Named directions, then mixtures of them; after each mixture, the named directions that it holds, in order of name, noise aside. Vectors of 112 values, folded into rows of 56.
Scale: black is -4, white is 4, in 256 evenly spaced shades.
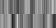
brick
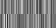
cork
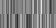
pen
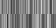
brick, cork, pen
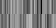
brick, pen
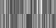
brick, cork, pen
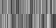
brick, cork, pen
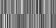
cork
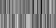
pen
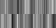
brick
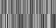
brick, cork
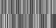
brick, cork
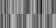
brick, cork, pen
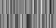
pen
